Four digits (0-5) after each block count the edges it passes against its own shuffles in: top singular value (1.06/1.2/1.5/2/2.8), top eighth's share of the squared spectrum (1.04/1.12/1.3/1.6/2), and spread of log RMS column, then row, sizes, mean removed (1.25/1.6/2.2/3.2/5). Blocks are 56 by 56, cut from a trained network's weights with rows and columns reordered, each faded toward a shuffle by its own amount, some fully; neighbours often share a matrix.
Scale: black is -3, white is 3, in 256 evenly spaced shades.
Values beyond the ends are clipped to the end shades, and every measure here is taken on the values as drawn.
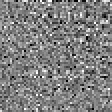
3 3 1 2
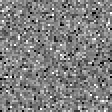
0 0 0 0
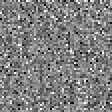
3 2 0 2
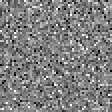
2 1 0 0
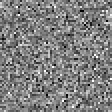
0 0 0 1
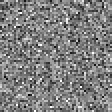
0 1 0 0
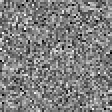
0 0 0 0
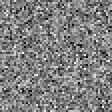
0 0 0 0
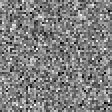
1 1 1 0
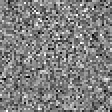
0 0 0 0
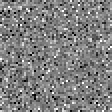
2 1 0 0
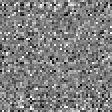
4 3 1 3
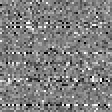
4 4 1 3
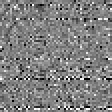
4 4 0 3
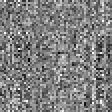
3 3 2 2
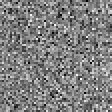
2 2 1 0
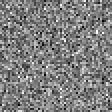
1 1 0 0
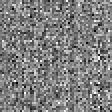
3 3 2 1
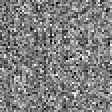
2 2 1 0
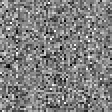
2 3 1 1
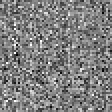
2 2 2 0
